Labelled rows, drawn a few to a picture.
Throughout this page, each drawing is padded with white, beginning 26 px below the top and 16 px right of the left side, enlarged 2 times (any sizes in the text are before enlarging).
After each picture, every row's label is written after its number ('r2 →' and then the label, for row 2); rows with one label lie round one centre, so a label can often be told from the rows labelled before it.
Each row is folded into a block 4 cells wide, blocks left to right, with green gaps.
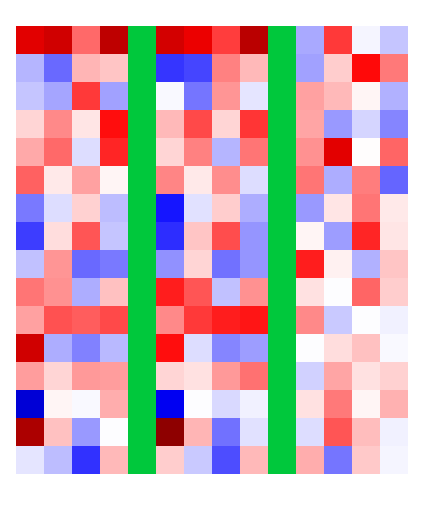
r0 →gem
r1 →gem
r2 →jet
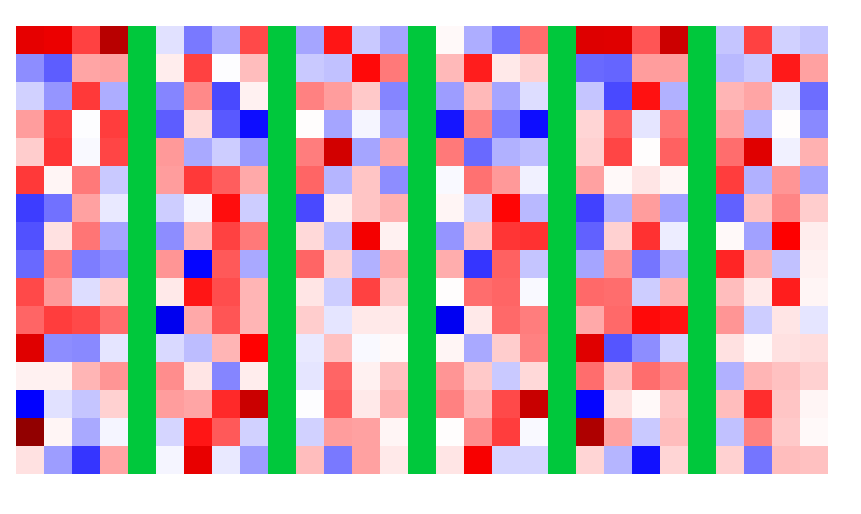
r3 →gem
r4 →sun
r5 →jet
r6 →sun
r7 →gem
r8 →jet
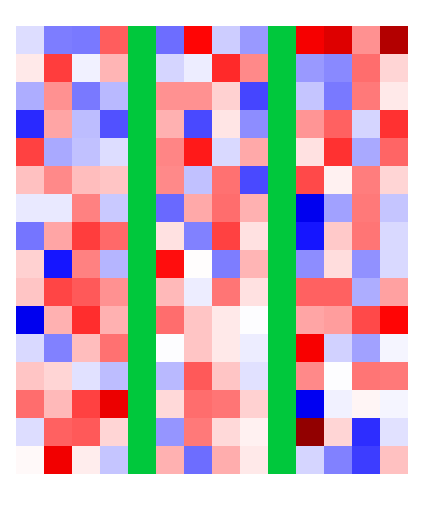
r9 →sun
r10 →jet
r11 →gem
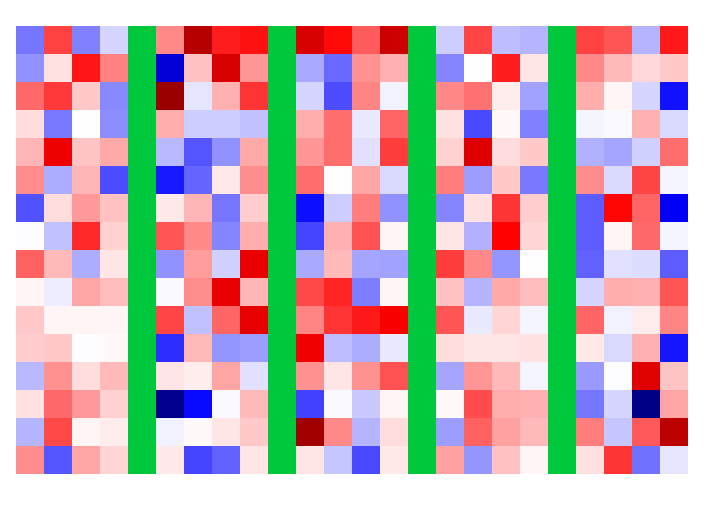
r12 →jet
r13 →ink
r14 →gem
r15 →jet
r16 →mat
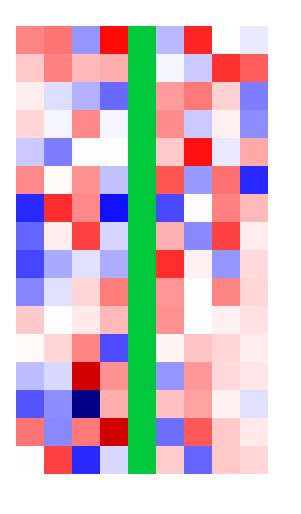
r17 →mat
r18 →jet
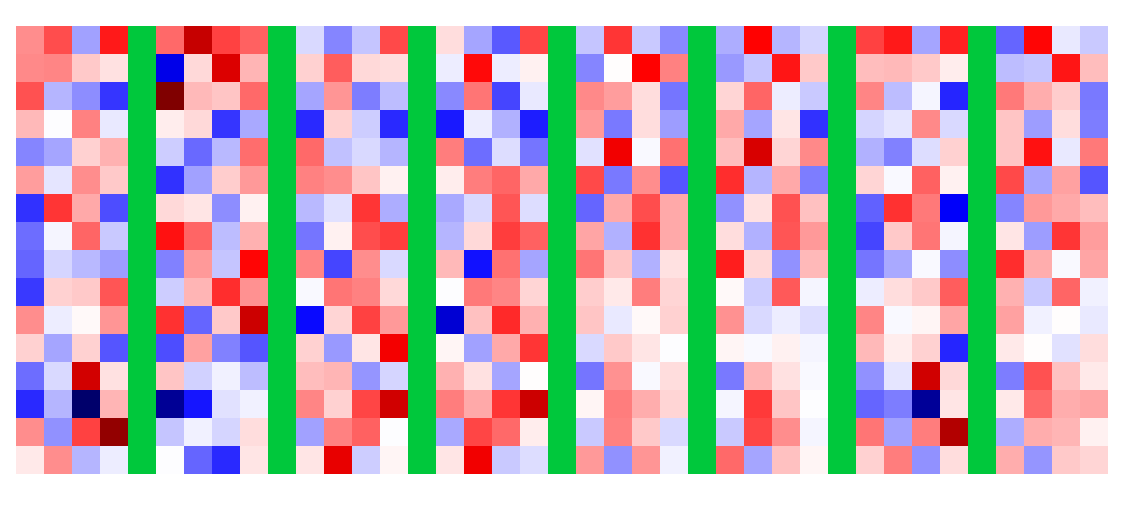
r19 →mat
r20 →ink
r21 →sun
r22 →sun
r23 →jet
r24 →jet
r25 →mat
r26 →jet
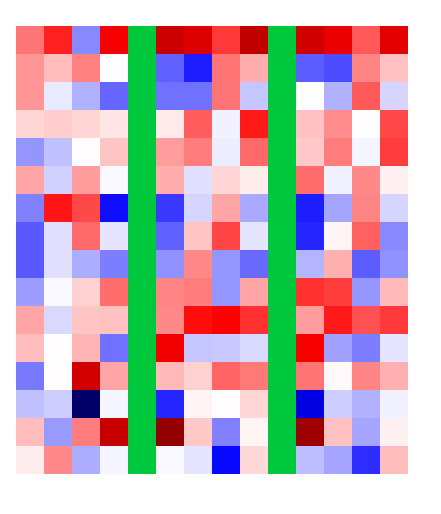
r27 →mat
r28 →gem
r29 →gem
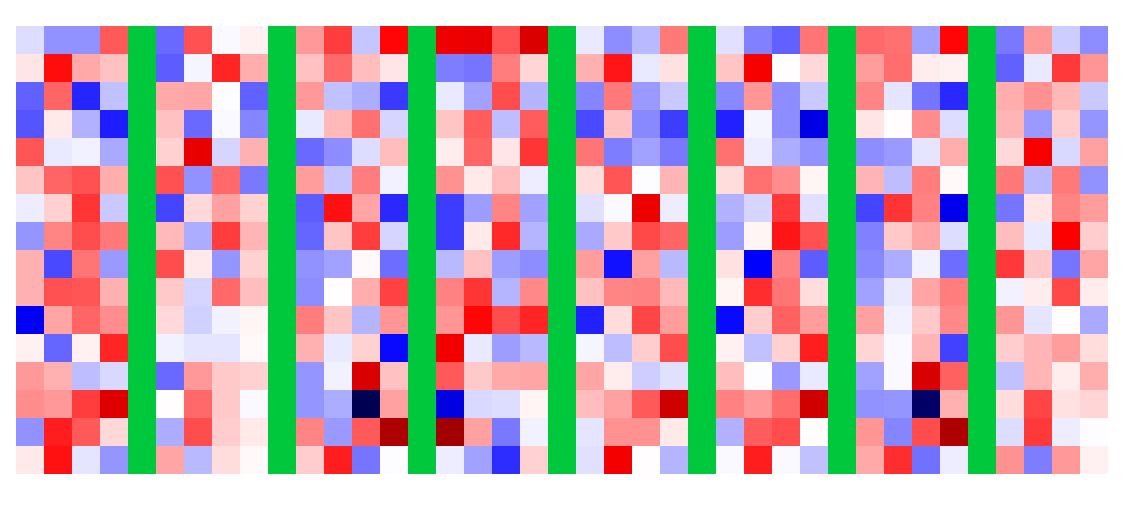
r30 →sun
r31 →jet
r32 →mat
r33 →gem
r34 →sun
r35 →sun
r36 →mat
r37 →jet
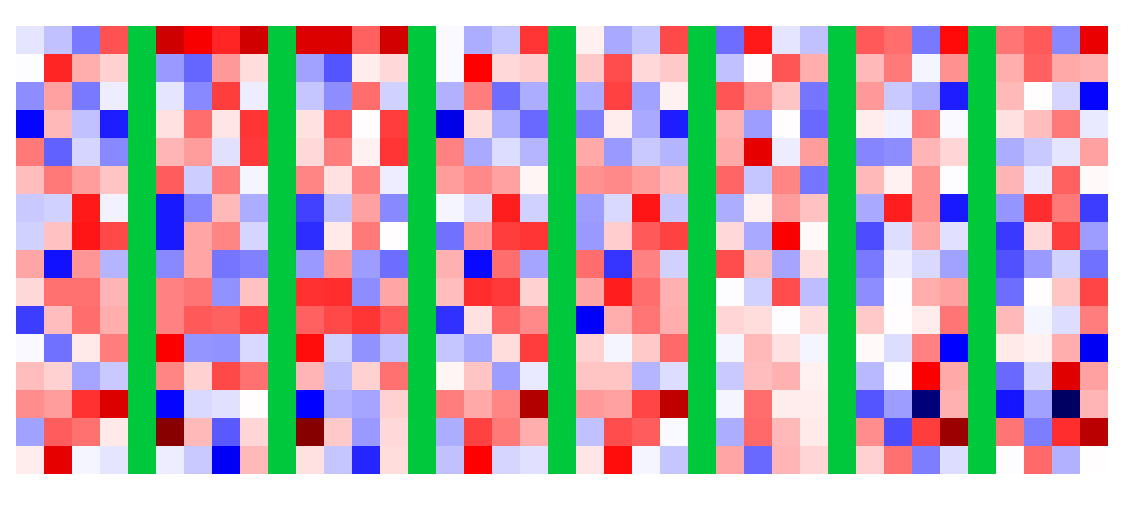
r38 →sun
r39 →gem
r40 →gem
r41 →sun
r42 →sun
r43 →jet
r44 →mat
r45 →mat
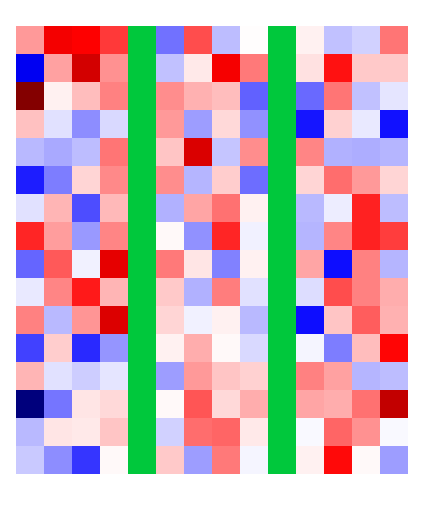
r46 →ink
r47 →jet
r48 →sun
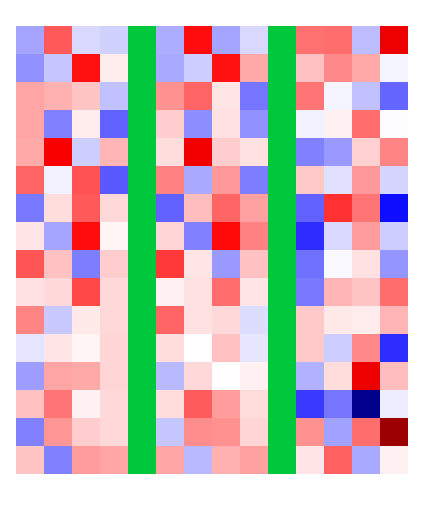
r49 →jet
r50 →jet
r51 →mat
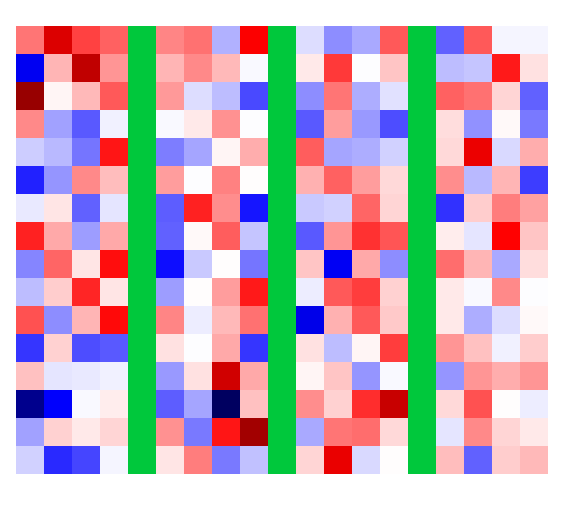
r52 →ink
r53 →mat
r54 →sun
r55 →jet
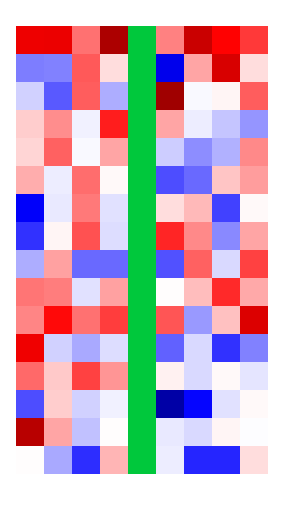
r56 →gem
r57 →ink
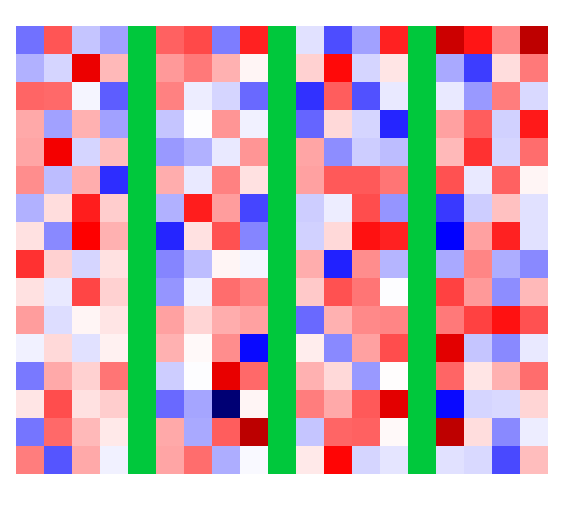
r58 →jet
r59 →mat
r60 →sun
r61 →gem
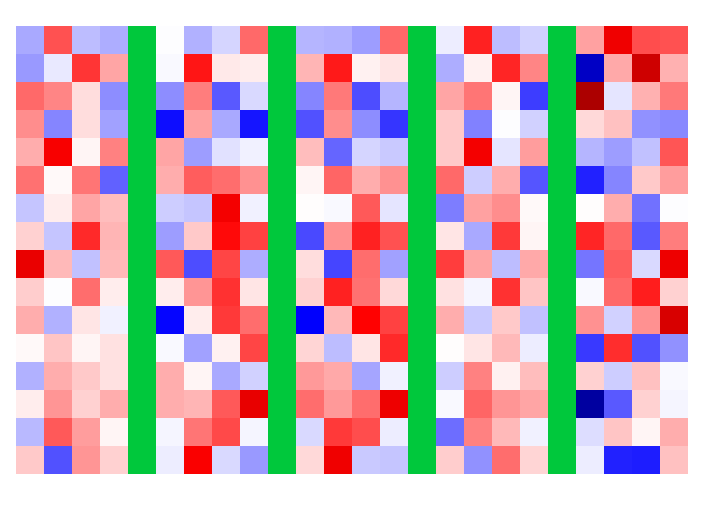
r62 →jet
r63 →sun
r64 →sun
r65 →jet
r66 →ink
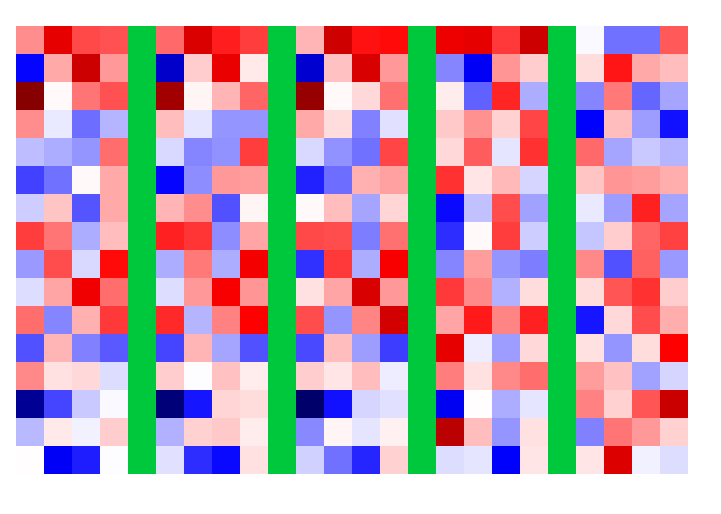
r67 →ink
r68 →ink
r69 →ink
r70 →gem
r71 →sun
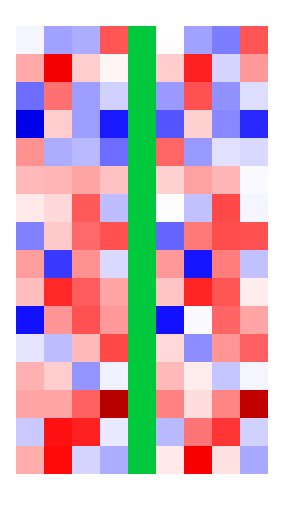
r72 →sun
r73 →sun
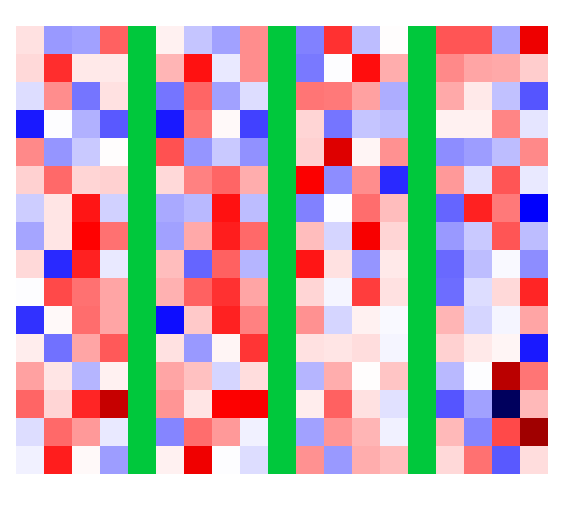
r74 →sun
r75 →sun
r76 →jet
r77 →mat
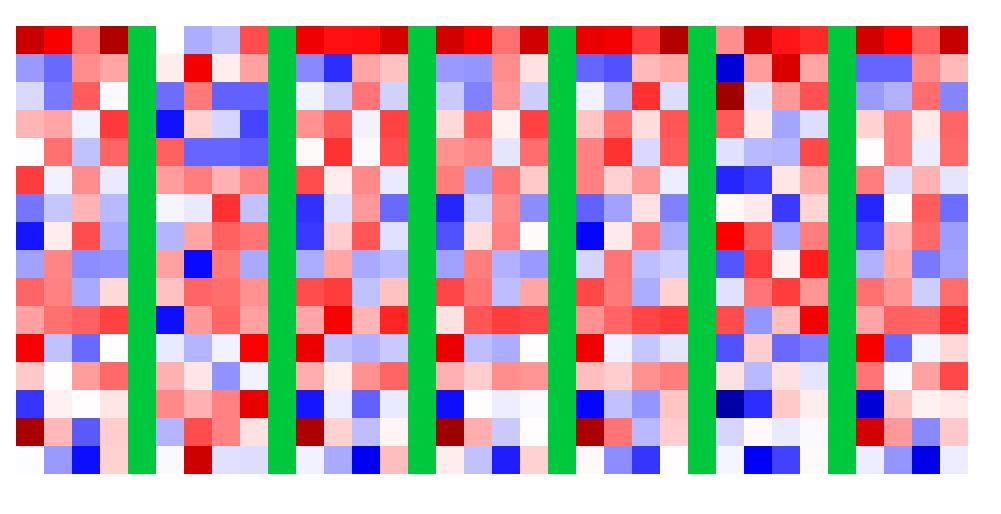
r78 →gem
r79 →sun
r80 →gem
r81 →gem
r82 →gem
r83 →ink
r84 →gem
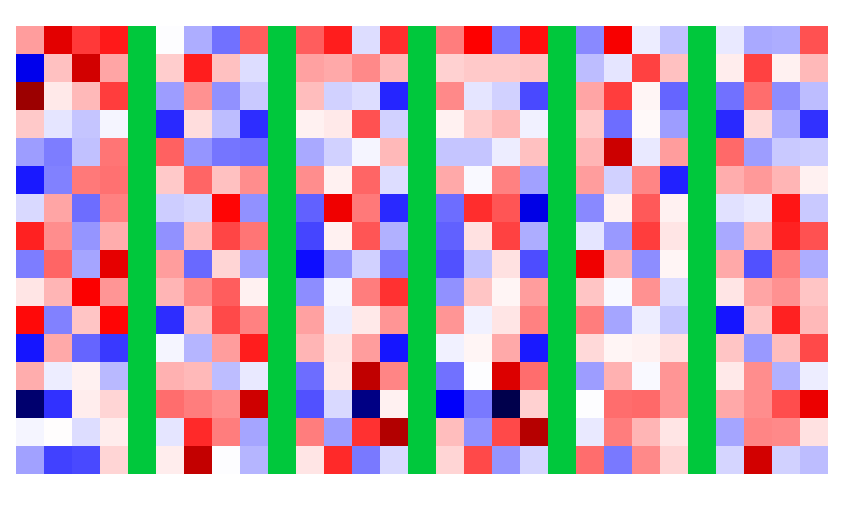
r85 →ink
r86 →sun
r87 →mat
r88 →mat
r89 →jet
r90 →sun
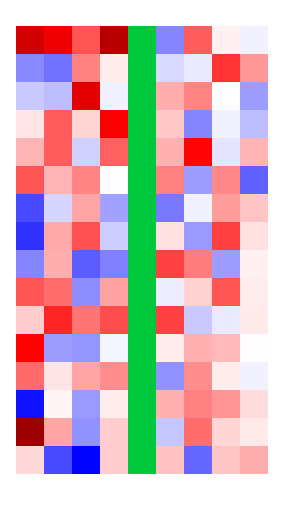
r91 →gem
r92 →jet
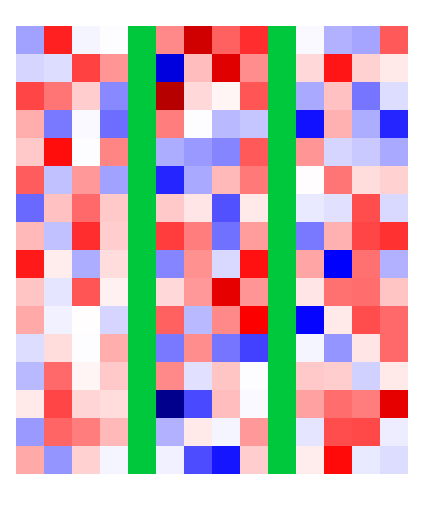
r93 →jet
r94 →ink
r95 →sun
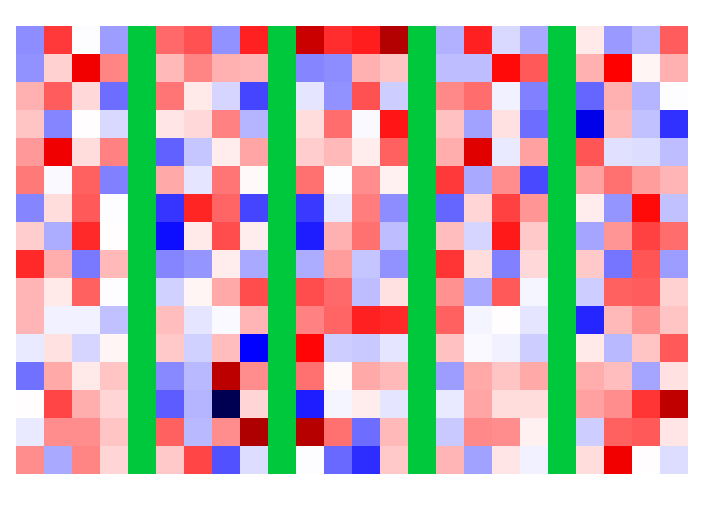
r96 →jet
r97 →mat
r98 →gem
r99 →jet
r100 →sun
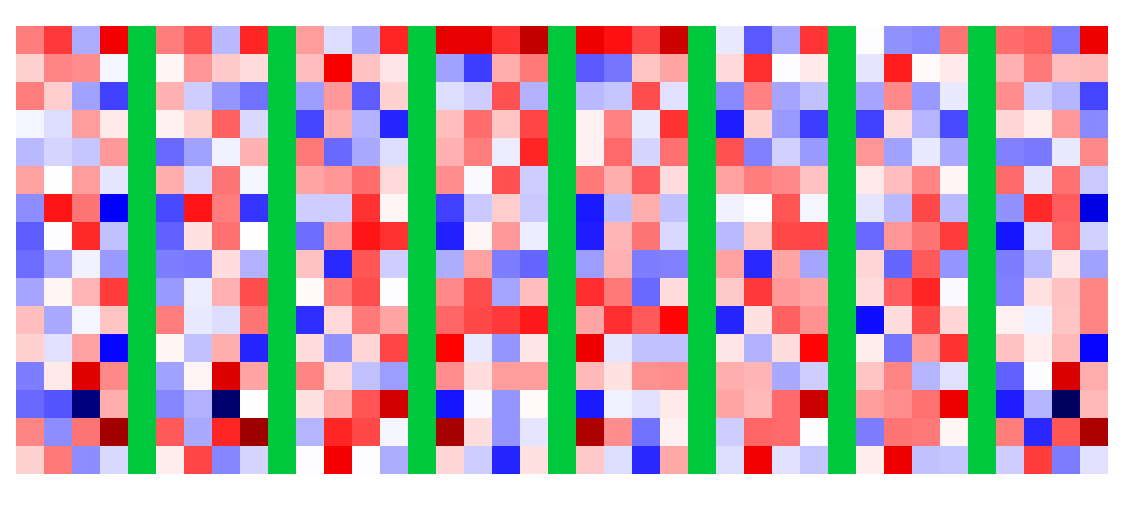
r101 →mat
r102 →mat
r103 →sun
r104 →gem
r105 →gem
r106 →sun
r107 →sun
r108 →mat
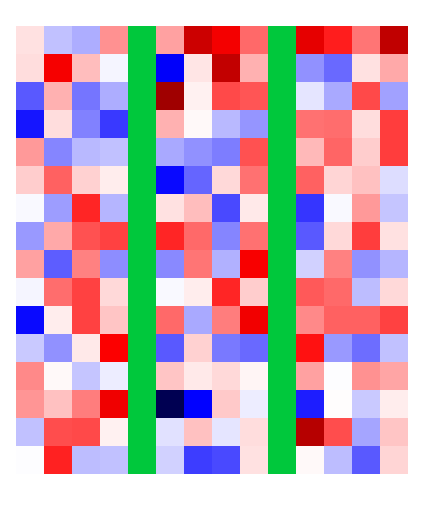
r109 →sun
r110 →ink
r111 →gem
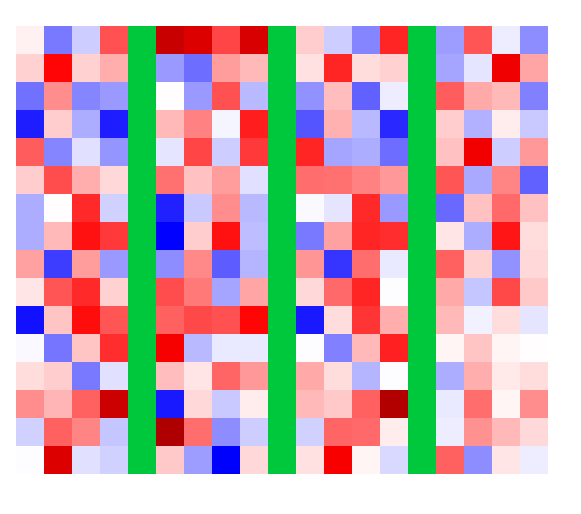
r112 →sun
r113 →gem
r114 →sun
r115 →jet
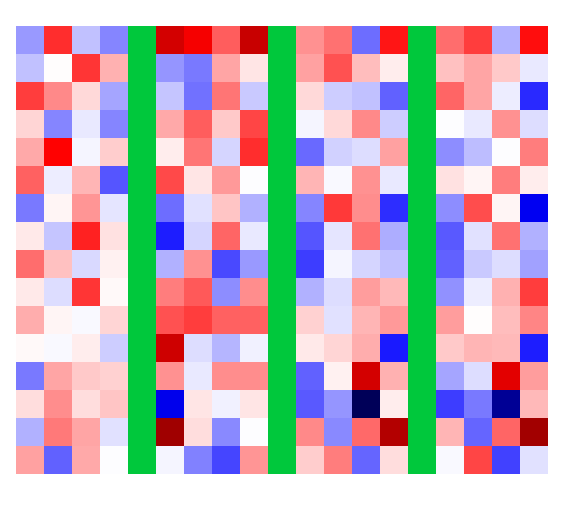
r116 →jet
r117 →gem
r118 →mat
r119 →mat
